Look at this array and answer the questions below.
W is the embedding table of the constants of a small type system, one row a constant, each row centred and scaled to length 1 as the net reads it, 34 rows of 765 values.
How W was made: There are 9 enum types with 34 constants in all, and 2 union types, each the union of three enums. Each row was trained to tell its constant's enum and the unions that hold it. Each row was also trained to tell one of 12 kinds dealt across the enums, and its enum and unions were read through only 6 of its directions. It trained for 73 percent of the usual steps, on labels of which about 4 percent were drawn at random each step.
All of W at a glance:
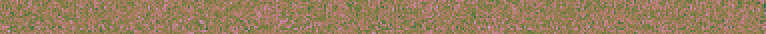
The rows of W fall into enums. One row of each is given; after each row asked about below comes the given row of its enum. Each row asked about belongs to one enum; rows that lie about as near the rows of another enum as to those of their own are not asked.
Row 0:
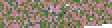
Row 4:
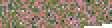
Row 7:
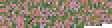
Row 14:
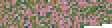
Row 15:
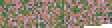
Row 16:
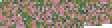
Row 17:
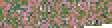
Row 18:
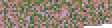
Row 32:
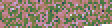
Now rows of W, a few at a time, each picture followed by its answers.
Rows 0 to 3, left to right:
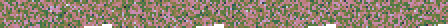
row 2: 4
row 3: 32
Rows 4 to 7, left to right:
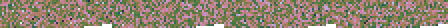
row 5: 0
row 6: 17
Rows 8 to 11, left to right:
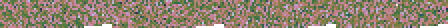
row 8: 0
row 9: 16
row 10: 16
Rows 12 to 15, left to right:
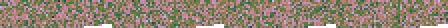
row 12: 18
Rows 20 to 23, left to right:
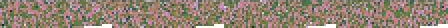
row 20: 15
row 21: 4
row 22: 15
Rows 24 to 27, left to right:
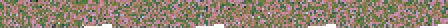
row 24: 0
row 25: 18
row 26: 18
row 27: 18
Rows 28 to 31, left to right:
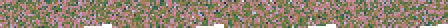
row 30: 15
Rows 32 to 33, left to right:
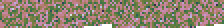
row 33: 0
